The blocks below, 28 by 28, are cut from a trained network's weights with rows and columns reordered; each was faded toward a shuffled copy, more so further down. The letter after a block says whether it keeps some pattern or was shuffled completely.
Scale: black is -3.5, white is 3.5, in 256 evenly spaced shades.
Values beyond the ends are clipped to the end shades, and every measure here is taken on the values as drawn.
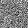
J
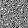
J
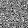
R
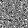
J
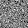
R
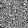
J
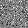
R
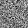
R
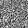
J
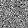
J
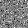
R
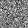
R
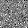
R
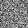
R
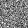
R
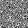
J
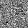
J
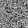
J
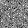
R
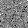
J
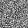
R
